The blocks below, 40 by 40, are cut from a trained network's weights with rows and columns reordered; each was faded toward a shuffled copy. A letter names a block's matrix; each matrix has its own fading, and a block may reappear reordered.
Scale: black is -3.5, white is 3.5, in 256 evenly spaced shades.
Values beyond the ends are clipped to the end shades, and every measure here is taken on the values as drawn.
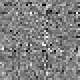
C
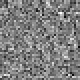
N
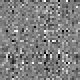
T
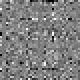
T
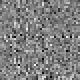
C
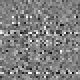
T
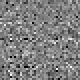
C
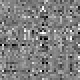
T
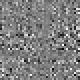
T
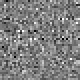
C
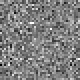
N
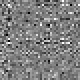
T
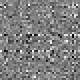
T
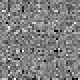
C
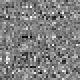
T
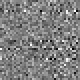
C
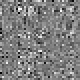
T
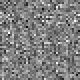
N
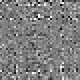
T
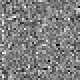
N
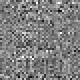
C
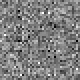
C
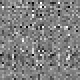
T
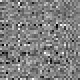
C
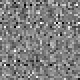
C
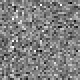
N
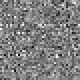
N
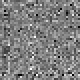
C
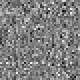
N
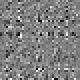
T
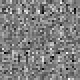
C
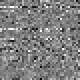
T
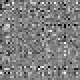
T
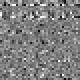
T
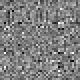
C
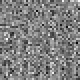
N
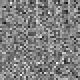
N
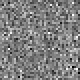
N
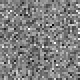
N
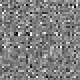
T
